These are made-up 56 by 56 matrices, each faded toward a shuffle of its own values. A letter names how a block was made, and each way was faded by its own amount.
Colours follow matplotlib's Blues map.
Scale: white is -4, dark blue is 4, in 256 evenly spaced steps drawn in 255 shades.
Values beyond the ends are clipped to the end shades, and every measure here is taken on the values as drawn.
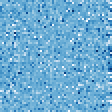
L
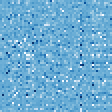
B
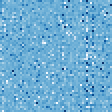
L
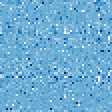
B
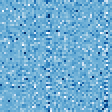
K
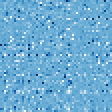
B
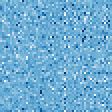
B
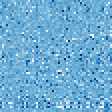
B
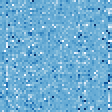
L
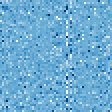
K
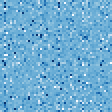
B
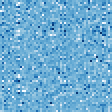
K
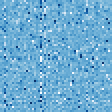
K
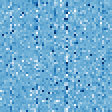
K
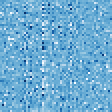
K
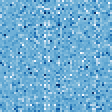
K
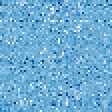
B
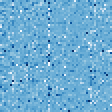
L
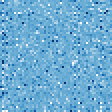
L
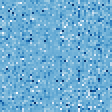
L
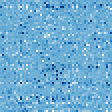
B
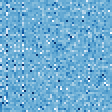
K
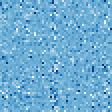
L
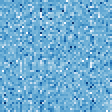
K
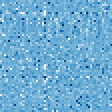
B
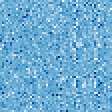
K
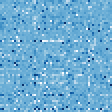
B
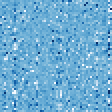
K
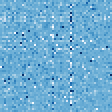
B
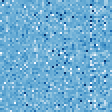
L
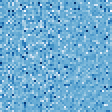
L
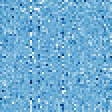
K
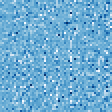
K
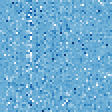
L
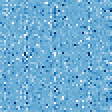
L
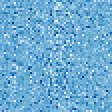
L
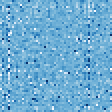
K
